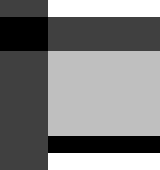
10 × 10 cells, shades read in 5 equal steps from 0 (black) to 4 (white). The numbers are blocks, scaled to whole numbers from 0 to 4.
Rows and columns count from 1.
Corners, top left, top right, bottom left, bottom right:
1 4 1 4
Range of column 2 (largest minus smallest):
1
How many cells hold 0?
13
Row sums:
31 7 7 24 24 24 24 24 3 31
